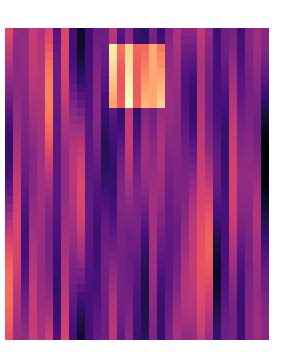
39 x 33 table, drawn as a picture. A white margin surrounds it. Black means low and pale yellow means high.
Ninth with the highest average: top middle. Odd patch: higher, in the top middle. Roughest part: top middle. Grain: streaks running down. Average level on the scale: 40%.
